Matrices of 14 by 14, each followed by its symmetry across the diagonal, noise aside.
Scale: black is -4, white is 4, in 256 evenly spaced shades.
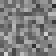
antisymmetric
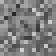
symmetric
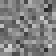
antisymmetric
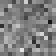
antisymmetric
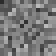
symmetric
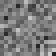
symmetric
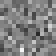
neither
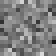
antisymmetric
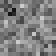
symmetric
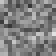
neither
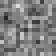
antisymmetric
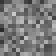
symmetric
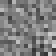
antisymmetric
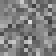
neither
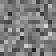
neither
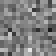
antisymmetric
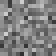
neither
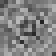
symmetric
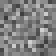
symmetric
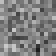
neither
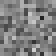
neither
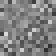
symmetric
